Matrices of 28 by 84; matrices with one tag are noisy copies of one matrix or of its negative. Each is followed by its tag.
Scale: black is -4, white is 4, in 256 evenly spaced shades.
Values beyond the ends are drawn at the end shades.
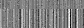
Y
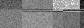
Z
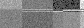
Z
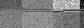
Z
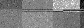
Z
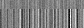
Y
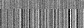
Y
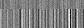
Y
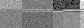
Z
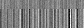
Y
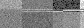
Z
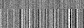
Y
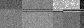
Z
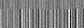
Y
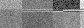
Z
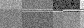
Z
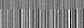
Y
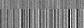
Y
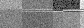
Z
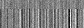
Y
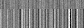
Y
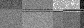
Z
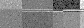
Z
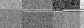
Z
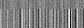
Y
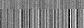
Y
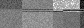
Z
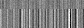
Y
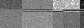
Z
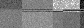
Z
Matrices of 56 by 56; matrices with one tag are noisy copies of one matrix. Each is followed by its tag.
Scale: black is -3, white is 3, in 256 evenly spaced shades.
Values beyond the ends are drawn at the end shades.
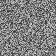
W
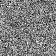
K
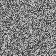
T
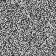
W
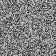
T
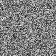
T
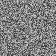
T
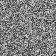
T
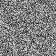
K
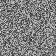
W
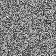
T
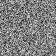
W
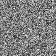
T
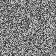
W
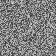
W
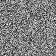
W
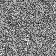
K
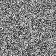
T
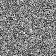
T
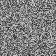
T
